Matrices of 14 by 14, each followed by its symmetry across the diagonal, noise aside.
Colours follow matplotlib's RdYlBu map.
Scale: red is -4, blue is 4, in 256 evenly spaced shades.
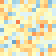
neither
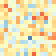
neither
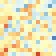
antisymmetric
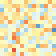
neither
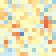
neither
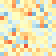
antisymmetric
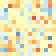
antisymmetric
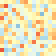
neither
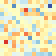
neither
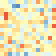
antisymmetric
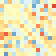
antisymmetric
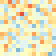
neither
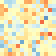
antisymmetric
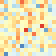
neither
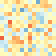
antisymmetric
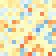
antisymmetric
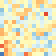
neither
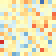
antisymmetric
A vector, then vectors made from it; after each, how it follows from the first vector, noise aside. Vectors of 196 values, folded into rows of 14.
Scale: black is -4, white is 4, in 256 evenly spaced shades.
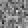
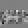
partly zeroed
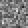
sign-scrambled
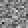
sign-scrambled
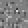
partly zeroed
